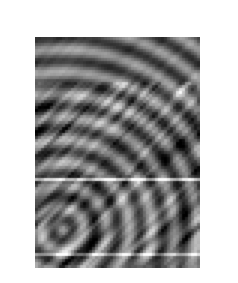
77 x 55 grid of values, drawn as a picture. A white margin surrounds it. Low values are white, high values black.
Slope: none. Histogram: bell-shaped. Mirror symmetry: none. Average level on the scale: 60%. Odd lines: rows 48 and 73. Ninth with the highest average: middle right. Seam: horizontal, 20% of the way down, the top part calmer. Rings: centred on the bottom left.
